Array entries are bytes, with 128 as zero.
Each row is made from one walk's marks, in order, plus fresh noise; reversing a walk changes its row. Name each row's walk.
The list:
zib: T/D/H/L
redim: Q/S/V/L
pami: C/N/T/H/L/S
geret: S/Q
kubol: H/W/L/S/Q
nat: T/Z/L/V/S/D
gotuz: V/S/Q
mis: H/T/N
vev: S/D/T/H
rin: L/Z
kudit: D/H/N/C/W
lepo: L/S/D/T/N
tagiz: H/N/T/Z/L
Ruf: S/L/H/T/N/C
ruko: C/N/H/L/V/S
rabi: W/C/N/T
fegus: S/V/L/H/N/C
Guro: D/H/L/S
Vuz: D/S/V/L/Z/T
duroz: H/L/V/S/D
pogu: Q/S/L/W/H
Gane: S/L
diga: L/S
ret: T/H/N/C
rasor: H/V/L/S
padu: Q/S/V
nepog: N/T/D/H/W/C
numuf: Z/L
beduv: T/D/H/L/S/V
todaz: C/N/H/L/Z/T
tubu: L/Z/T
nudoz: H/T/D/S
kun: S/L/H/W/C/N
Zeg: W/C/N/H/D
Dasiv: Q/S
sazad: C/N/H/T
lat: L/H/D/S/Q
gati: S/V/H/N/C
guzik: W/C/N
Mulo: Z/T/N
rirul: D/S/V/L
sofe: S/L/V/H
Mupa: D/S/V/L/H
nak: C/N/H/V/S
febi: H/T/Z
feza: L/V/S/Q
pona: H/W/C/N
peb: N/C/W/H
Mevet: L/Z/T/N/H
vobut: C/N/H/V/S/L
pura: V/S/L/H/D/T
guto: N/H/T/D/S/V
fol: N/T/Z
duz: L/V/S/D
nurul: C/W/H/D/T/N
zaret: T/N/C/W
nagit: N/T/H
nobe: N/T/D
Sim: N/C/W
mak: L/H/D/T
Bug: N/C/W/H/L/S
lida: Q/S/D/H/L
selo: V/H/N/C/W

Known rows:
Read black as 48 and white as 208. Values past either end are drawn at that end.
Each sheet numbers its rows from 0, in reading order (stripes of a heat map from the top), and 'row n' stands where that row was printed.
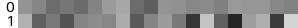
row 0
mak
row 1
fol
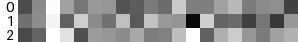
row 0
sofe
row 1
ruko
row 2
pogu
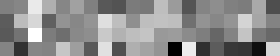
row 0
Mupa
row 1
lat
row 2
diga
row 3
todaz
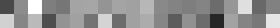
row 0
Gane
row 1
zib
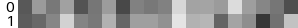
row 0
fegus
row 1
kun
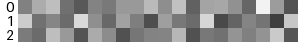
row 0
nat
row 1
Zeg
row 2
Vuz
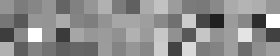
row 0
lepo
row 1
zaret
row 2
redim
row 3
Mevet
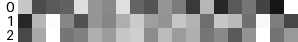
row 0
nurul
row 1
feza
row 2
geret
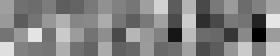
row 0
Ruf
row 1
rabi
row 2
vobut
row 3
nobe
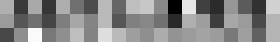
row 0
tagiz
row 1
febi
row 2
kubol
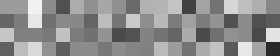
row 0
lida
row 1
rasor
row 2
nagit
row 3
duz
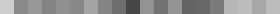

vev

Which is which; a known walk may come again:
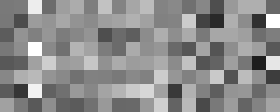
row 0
Guro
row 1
zaret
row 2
gati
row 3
rirul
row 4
guzik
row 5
duroz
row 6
numuf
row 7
Ruf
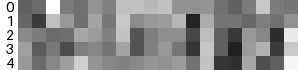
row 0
diga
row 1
tubu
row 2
ret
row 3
fol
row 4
kudit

